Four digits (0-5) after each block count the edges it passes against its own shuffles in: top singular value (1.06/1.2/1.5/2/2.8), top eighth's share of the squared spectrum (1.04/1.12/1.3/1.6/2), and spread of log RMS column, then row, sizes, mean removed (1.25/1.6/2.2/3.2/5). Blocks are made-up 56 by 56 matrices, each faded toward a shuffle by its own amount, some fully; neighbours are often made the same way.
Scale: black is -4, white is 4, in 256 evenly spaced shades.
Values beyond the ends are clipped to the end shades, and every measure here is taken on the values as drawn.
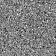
0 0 0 0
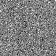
0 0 0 0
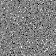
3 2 1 0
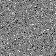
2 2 1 0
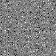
3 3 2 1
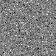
2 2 1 0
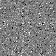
2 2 1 0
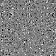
3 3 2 1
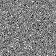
1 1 0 0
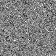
0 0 0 0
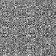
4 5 2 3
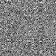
3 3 1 1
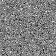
0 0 0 0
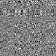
4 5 2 3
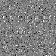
3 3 1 1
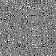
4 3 1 1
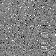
3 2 0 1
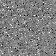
2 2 0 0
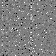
3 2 1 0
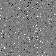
2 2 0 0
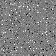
2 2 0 0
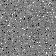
0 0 0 0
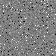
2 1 0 0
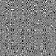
4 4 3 2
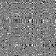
4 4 2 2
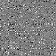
4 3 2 2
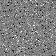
0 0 0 0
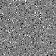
3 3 1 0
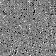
3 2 0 0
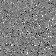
2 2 0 1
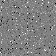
2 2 1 1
